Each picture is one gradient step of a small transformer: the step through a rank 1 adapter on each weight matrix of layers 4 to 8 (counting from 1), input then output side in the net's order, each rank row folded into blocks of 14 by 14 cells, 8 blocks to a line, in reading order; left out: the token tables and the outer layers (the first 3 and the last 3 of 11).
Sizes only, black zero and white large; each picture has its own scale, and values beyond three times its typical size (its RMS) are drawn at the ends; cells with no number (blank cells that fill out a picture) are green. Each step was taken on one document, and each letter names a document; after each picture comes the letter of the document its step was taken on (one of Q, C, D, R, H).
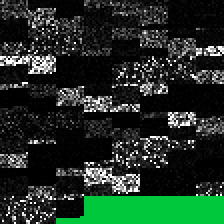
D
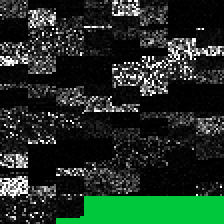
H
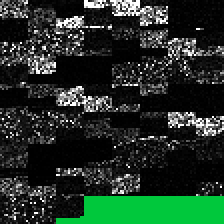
H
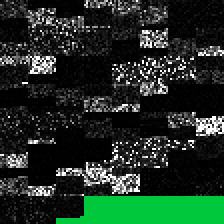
D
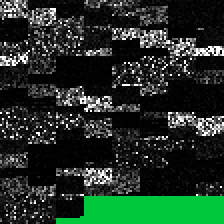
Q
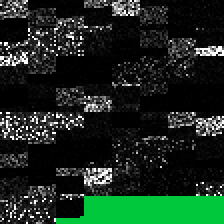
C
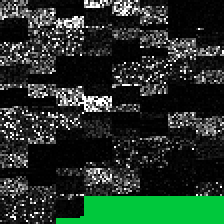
H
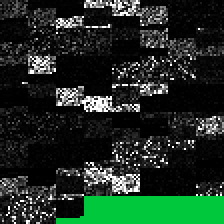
D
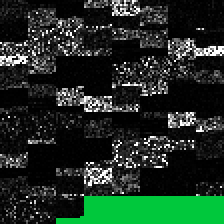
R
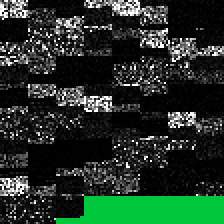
H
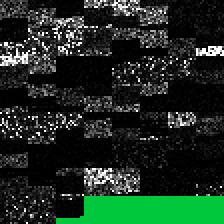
Q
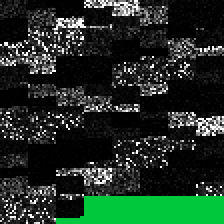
Q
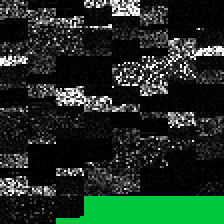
H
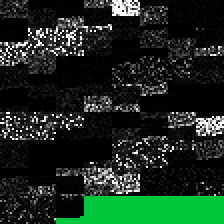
C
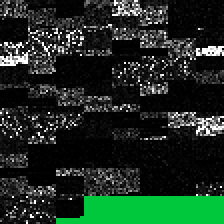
Q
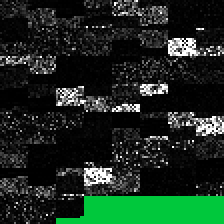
D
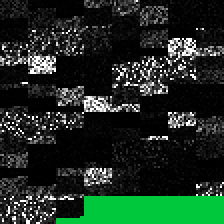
D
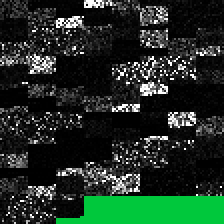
D
